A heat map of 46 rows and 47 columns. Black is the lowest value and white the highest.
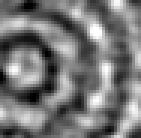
Odd rows or columns: none. Grain: blotchy. Ninth with the lowest average: top left. Rings: centred on the middle left.
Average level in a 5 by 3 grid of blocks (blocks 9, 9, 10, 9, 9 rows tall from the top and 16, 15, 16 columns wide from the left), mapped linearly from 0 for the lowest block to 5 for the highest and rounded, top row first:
233 | 034 | 413 | 025 | 323
